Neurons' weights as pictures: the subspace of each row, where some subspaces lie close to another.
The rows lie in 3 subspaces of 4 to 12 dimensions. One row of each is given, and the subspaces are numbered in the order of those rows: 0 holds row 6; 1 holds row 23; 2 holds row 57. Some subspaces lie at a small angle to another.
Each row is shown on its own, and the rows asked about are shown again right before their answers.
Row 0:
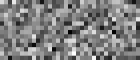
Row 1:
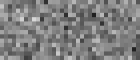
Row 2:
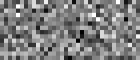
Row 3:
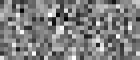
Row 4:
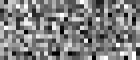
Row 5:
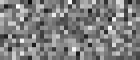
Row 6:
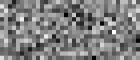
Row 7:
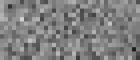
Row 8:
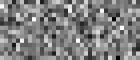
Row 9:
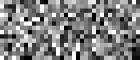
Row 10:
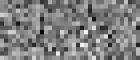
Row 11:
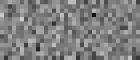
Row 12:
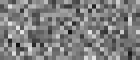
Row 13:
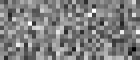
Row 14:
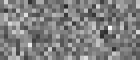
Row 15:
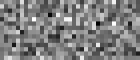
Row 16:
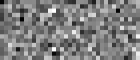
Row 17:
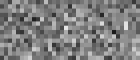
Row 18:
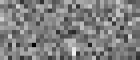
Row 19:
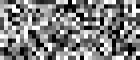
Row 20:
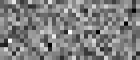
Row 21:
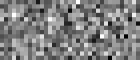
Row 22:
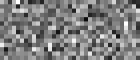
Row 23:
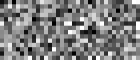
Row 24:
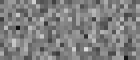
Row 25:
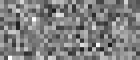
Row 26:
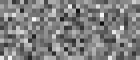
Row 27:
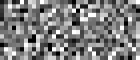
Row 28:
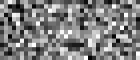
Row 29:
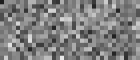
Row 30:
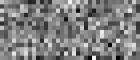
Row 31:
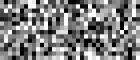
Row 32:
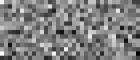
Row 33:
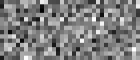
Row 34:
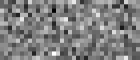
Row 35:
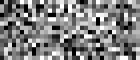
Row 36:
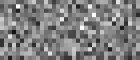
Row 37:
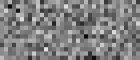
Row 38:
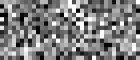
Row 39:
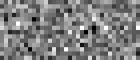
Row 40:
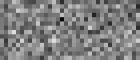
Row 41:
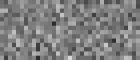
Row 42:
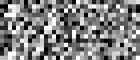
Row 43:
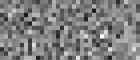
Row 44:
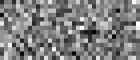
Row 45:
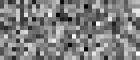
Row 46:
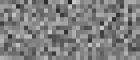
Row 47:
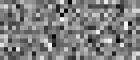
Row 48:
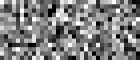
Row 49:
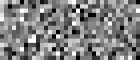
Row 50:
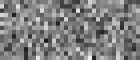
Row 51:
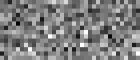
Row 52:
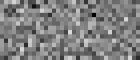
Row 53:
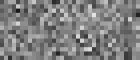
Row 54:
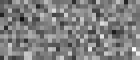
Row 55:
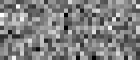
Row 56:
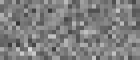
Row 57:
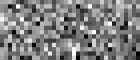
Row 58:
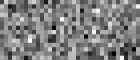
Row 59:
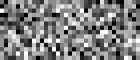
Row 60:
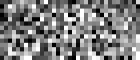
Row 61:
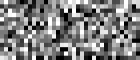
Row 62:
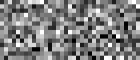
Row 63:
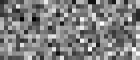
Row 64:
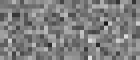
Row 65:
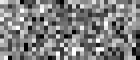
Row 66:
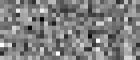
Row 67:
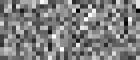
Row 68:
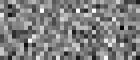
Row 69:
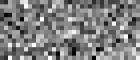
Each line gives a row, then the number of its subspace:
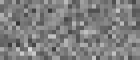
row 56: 1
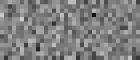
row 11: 0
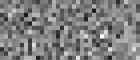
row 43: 0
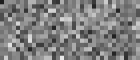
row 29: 1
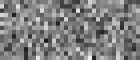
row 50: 0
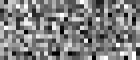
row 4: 1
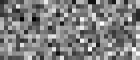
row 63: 1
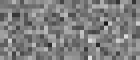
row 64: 0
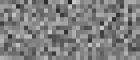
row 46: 0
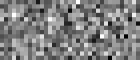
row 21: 0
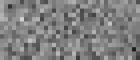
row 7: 2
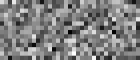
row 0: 1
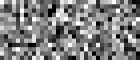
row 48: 1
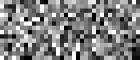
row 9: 0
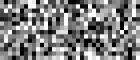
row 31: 0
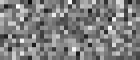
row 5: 0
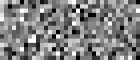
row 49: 2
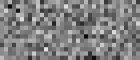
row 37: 0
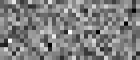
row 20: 0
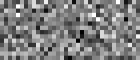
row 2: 0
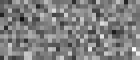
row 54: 1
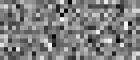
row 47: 0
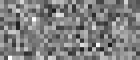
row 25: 1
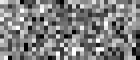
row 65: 1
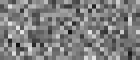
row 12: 0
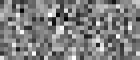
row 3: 1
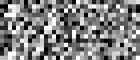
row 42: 0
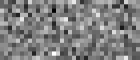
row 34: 1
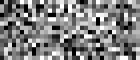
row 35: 1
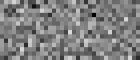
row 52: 0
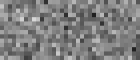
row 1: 2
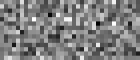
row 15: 1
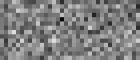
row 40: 0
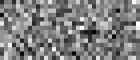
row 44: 1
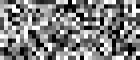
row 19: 0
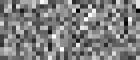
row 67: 0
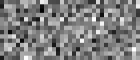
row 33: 0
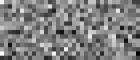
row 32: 1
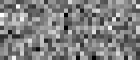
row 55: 0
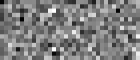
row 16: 1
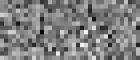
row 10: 1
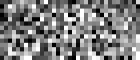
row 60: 2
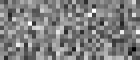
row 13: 0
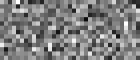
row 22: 2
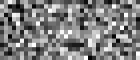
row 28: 1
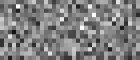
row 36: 2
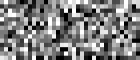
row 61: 0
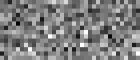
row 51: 1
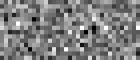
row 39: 1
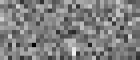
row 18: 2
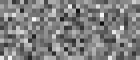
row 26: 2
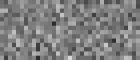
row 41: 0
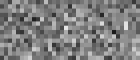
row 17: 2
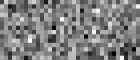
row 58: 1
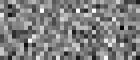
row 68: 0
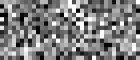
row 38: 0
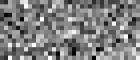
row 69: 1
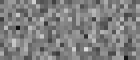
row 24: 1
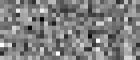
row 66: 1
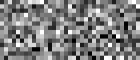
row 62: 2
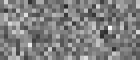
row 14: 0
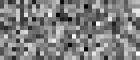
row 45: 1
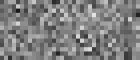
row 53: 1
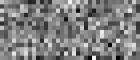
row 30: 0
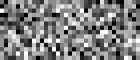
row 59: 0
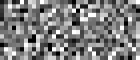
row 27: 2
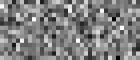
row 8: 0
